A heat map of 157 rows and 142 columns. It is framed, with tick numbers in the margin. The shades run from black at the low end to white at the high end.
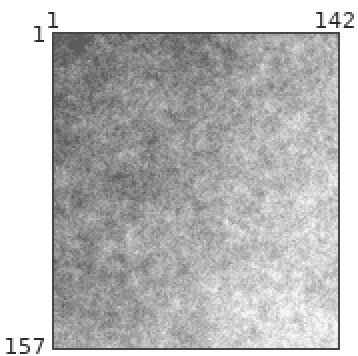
No regular stripes run through it. The bottom right is the ninth with the highest average. Values rise toward the bottom right. The ninth with the lowest average is the top left.
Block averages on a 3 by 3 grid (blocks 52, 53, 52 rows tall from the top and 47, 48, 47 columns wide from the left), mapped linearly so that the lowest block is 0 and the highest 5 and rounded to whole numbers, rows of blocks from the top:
013 / 124 / 135
